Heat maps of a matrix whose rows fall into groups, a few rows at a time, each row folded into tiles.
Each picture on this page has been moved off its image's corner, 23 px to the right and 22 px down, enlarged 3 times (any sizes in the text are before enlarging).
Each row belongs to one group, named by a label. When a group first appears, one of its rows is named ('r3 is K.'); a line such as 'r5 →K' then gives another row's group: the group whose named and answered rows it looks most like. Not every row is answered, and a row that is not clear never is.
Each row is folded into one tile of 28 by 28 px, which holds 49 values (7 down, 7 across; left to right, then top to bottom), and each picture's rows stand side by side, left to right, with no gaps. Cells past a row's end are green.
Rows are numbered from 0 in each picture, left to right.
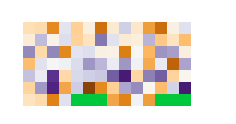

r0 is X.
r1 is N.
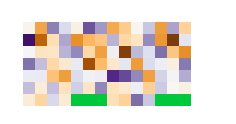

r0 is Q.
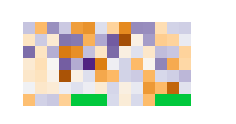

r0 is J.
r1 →Q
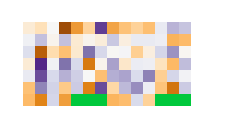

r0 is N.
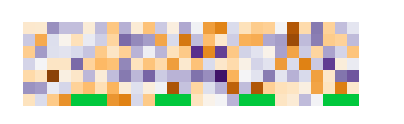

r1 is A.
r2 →X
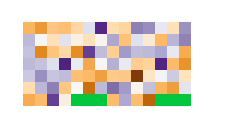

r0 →N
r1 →Q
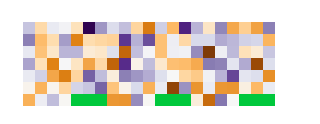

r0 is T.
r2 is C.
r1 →A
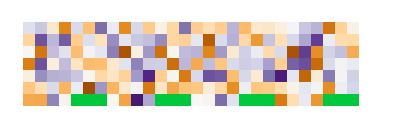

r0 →A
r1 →C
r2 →X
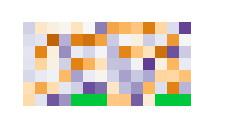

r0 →T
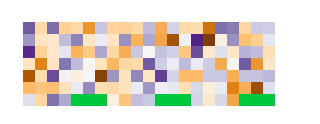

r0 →C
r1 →X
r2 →Q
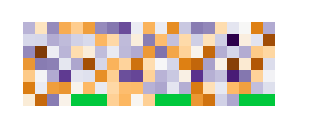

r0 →C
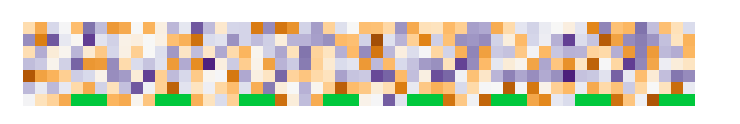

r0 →Q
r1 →N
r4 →X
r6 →A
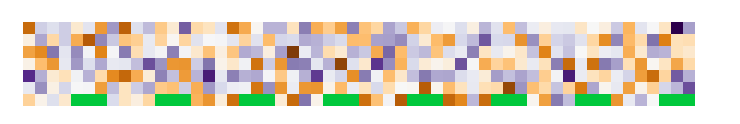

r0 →X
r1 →Q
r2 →N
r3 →C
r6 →C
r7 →T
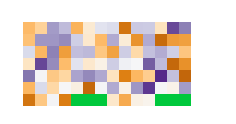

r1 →Q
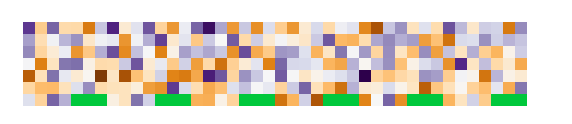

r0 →C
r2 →A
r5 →A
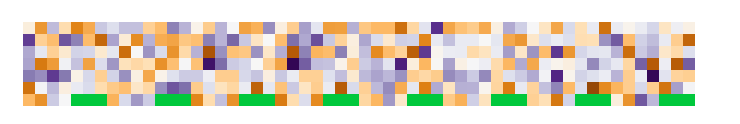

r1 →T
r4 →N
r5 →N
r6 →X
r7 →C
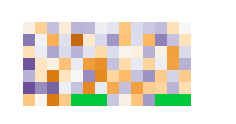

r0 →Q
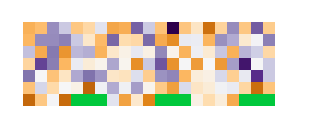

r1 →Q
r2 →X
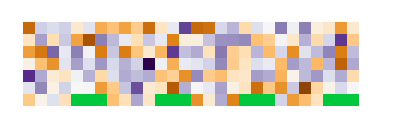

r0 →X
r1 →N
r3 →C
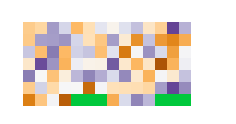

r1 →T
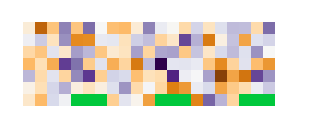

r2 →T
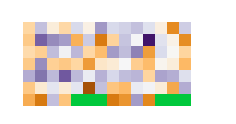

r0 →A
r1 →A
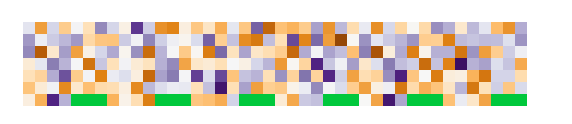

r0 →C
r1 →J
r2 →X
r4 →C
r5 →J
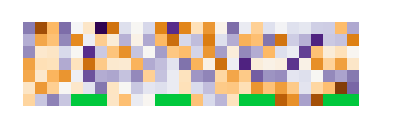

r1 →X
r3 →A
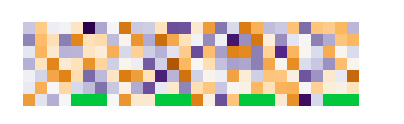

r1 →Q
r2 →J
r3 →C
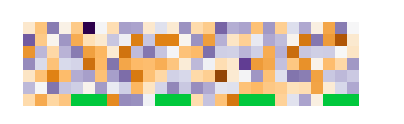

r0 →Q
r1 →T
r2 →Q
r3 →T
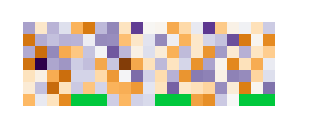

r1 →C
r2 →A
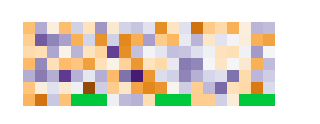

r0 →A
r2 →N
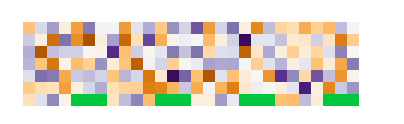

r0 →T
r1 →T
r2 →C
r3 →N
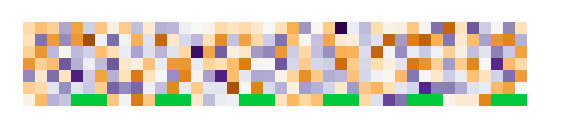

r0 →X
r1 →Q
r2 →T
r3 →Q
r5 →Q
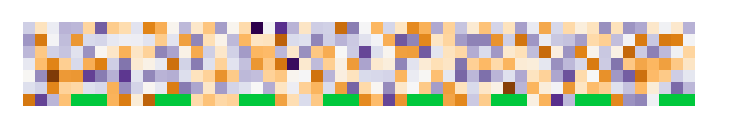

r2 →Q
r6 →C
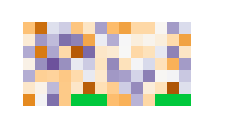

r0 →J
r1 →N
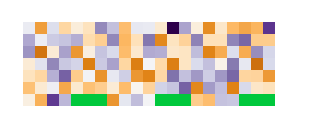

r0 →C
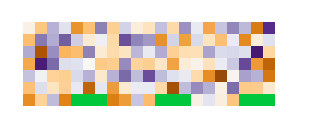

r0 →J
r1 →A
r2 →Q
